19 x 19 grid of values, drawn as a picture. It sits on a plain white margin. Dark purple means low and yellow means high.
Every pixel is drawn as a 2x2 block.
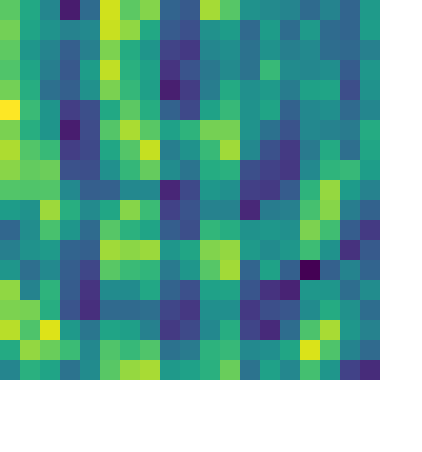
The top right is the calmest part. Upright stripes repeat 4 times across the table. Rings spread out from the top middle.
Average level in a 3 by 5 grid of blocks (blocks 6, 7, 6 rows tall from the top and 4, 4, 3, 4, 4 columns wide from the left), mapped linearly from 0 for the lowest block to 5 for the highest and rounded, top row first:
35032 / 44223 / 43212
